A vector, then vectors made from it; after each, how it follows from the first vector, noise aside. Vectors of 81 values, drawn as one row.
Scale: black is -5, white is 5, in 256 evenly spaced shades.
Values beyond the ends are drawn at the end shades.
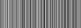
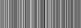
sign-scrambled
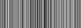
sign-scrambled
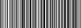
scaled up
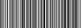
scaled up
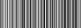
scaled up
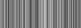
sign-scrambled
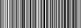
scaled up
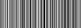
scaled up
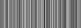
sign-scrambled
